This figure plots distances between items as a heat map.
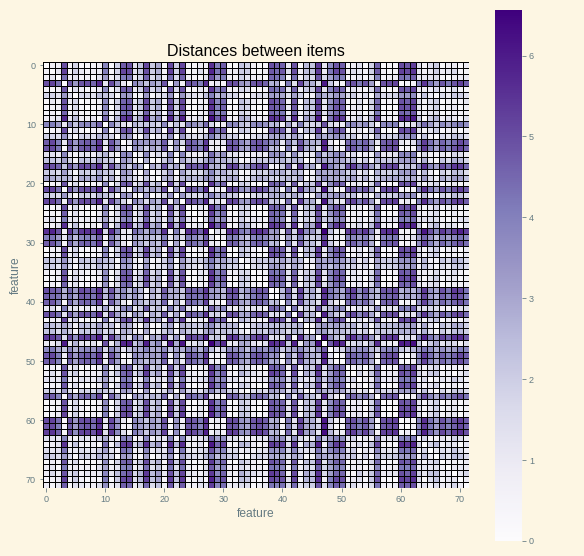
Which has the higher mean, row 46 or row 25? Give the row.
46
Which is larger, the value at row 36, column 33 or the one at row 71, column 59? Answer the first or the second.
the first
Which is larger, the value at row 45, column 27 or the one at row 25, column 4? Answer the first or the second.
the first
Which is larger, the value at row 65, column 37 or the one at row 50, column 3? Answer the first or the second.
the first
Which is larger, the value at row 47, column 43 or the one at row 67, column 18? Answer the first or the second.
the second
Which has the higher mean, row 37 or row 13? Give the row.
13
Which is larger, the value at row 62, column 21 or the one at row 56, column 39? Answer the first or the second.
the second
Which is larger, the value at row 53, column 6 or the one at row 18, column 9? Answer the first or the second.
the second
